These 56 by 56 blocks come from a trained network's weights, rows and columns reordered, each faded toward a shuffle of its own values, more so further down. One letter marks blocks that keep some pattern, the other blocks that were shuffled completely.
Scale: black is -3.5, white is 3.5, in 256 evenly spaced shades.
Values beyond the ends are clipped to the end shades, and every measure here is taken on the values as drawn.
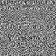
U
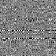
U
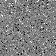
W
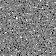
W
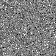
W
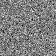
W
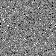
W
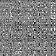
U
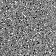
W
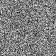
W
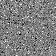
W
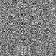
U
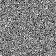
W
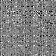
U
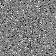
W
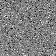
W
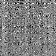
U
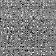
U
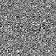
U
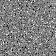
W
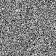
W
